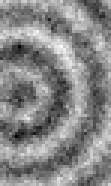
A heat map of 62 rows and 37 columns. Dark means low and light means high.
There is no overall slope. The field is mottled with small blotches. The ninth with the highest average is the top middle. Overall the values sit about 50% of the way up the scale. Concentric rings centre on the middle left.
